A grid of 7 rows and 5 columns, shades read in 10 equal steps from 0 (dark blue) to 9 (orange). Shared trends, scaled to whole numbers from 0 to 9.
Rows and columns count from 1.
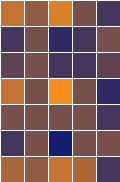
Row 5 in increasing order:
2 4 4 4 4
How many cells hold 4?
13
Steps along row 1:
down up down down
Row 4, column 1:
7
